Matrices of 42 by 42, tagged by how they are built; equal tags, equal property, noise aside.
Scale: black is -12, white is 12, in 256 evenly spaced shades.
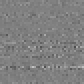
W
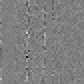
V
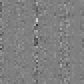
V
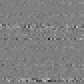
W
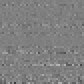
W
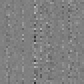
V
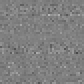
W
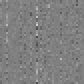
V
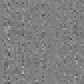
V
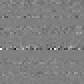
W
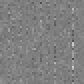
V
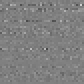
W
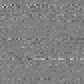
W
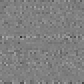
W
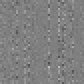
V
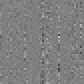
V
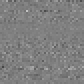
W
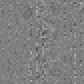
V
